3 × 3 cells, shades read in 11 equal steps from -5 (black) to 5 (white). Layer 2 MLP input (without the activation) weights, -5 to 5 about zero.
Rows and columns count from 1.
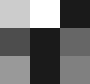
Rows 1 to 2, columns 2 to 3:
5 -4 | -4 -1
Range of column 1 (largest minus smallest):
5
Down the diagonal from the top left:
3 -4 0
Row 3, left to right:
1 -4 0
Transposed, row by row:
3 -2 1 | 5 -4 -4 | -4 -1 0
